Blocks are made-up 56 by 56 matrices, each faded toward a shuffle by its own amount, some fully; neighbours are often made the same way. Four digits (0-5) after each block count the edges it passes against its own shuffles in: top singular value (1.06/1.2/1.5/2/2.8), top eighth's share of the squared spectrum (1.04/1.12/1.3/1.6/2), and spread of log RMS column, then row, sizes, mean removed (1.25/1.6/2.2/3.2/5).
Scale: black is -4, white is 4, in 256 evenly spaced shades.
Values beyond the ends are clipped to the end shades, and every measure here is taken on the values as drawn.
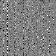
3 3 3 0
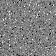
0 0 0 0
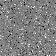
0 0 0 0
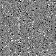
1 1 2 0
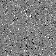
1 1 1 0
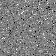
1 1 0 0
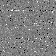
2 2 0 1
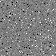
0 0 0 0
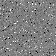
0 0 0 0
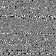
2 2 0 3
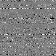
2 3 0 3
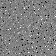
0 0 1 0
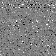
2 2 0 2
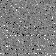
1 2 0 2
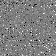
1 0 0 1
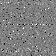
2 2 0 1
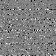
2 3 0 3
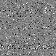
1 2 0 2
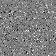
0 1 0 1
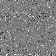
2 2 0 2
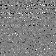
2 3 0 2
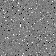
1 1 0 0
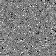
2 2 0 0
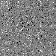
2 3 1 1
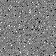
2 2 0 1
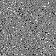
2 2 0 1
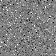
1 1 0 0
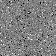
1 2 0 0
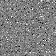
3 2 1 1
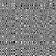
4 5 3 3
